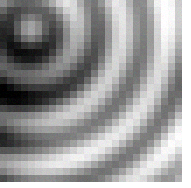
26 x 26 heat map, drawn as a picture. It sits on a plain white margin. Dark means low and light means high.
Slope: up to the right. Rings: centred on the top left. Average level on the scale: 60%.
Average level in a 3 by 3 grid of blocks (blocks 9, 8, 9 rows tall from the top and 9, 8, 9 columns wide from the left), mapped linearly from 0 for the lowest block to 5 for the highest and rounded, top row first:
0 3 5 / 0 3 4 / 3 4 5
